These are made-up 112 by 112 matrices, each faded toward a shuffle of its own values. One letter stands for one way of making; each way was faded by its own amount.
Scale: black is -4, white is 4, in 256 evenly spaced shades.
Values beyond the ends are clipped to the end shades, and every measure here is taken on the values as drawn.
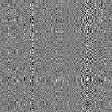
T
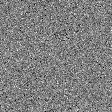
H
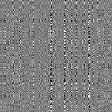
T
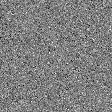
H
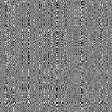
T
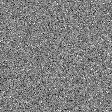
H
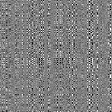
T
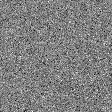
H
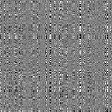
T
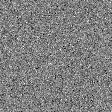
H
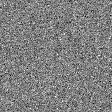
H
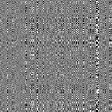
T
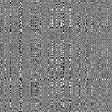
T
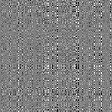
T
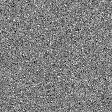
H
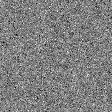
H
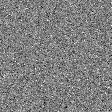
H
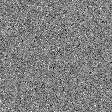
H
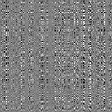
T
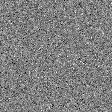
H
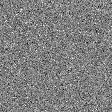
H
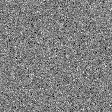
H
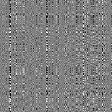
T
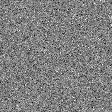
H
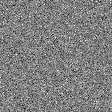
H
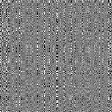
T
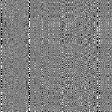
T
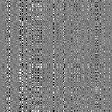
T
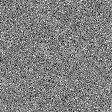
H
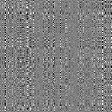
T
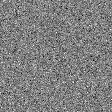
H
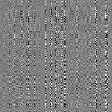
T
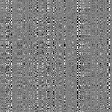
T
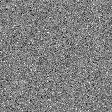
H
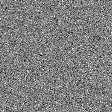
H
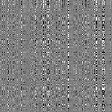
T
